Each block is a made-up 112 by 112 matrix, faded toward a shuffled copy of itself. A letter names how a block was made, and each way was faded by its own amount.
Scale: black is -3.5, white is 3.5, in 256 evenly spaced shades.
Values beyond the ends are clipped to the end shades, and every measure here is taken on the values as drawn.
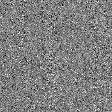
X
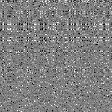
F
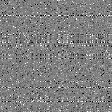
F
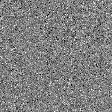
X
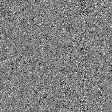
X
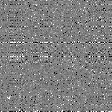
F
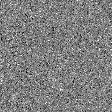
X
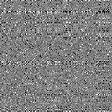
F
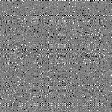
F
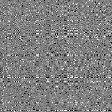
F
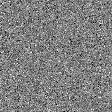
X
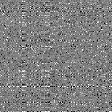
F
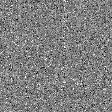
X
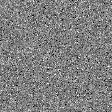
X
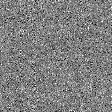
X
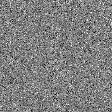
X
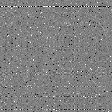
F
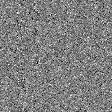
X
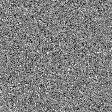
X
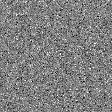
X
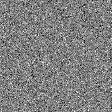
X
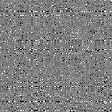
F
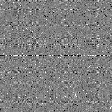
F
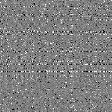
F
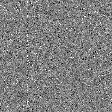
X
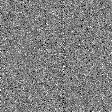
X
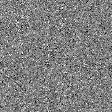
X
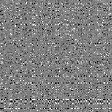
F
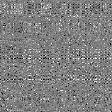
F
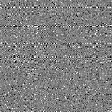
F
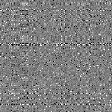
F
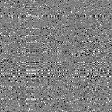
F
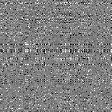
F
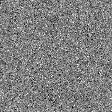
X
